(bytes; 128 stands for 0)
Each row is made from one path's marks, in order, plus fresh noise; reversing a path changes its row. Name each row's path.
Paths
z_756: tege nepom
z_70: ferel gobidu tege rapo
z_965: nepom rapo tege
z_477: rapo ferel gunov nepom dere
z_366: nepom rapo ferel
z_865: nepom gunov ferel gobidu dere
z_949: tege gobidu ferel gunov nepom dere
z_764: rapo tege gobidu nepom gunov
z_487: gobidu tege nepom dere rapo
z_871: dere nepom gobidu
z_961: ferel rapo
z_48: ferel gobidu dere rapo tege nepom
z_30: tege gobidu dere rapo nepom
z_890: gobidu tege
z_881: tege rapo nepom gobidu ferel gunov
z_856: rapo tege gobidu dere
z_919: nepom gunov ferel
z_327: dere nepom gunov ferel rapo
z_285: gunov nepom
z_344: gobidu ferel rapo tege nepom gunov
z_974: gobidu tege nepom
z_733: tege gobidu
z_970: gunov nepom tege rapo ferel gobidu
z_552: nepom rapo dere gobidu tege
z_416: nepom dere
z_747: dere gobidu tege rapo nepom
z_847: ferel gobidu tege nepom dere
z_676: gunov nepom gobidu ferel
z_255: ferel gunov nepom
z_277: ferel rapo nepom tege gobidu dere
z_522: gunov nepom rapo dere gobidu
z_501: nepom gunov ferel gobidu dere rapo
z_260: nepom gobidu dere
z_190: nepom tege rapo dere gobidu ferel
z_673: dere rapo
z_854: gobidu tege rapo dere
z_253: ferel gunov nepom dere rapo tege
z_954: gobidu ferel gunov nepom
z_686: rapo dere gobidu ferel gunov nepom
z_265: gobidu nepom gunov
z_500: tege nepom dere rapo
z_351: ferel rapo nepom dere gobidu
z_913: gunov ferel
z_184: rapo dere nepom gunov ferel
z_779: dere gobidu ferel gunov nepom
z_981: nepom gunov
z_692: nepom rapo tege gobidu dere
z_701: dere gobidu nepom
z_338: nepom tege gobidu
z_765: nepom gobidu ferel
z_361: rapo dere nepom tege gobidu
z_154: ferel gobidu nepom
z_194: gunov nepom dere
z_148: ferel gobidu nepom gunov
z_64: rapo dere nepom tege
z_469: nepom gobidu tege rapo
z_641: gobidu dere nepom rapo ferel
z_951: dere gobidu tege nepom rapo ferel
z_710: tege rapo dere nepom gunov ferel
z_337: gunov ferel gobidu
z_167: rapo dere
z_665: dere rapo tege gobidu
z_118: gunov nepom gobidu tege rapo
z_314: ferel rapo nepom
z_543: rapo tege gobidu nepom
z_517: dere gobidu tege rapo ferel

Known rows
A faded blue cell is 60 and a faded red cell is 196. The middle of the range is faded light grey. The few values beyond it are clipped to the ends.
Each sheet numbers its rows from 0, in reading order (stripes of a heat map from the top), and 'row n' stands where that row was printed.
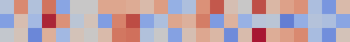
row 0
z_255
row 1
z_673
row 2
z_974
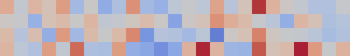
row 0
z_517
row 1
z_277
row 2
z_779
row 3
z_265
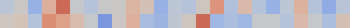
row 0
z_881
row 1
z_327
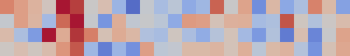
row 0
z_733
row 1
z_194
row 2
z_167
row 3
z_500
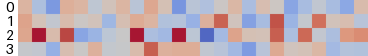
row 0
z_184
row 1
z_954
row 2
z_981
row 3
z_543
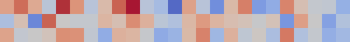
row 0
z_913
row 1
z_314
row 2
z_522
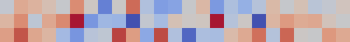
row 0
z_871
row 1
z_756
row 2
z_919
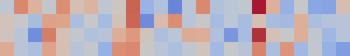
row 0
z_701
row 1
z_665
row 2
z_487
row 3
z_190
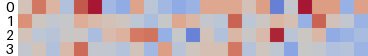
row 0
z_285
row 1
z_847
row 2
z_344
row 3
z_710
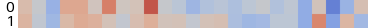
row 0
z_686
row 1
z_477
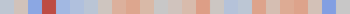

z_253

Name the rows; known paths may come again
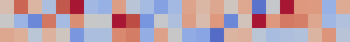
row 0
z_285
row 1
z_890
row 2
z_366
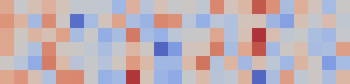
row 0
z_70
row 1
z_965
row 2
z_517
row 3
z_641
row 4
z_351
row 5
z_676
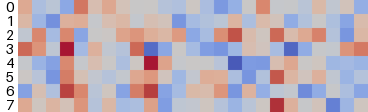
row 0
z_949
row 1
z_184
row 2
z_255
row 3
z_416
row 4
z_856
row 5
z_487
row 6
z_673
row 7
z_747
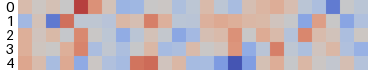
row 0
z_30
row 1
z_314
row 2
z_970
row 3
z_951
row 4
z_338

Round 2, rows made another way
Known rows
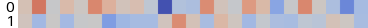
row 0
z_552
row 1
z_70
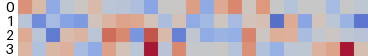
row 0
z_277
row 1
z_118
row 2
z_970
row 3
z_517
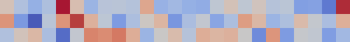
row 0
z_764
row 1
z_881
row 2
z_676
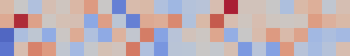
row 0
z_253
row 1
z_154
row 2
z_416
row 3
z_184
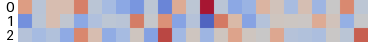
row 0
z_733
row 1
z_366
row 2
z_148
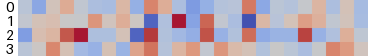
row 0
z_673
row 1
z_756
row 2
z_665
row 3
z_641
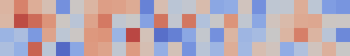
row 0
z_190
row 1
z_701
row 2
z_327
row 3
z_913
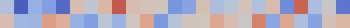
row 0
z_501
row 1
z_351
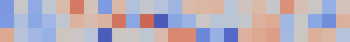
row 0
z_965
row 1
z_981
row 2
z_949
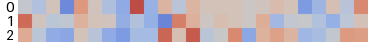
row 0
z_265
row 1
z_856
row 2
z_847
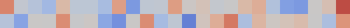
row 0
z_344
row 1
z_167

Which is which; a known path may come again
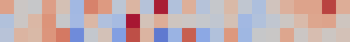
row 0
z_747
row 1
z_951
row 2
z_871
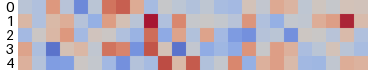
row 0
z_285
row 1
z_517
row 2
z_710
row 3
z_970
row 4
z_847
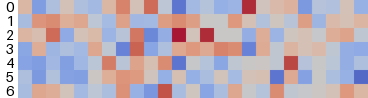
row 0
z_522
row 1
z_48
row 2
z_974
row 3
z_260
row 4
z_194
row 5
z_118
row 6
z_255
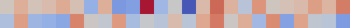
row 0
z_314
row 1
z_865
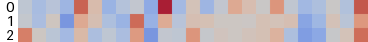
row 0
z_148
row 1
z_265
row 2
z_344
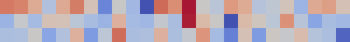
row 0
z_890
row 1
z_338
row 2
z_469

